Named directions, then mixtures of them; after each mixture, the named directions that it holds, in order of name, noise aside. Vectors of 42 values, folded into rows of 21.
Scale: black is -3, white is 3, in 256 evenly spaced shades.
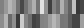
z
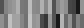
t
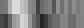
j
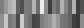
z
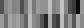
t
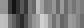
j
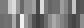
j, z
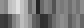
j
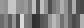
j, z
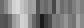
j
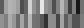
t, z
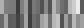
t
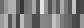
z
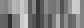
j, t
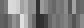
j, z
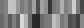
j, t, z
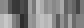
j, t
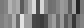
j, t, z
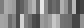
z
